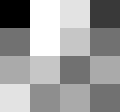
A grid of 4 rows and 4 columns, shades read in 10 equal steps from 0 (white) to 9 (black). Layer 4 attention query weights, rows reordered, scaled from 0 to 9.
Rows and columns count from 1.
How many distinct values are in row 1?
4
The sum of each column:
18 6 11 20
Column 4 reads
7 5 3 5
